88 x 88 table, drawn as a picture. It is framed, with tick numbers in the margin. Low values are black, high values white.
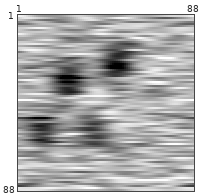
Grain: streaks across. Mirror symmetry: none. Dips: four.
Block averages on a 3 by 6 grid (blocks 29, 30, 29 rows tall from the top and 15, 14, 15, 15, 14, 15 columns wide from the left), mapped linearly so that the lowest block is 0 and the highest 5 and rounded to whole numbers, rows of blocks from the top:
5 3 3 1 5 5 | 3 0 2 4 5 5 | 3 4 3 4 5 5
